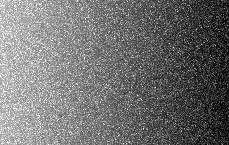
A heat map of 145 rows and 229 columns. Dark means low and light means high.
Grain: fine. Stripes: none. Odd rows or columns: none. Slope: up to the left.
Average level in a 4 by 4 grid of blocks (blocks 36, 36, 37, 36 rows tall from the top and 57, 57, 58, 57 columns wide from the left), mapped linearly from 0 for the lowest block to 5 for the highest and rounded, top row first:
5 3 2 0
5 3 2 0
5 3 2 0
5 3 2 0
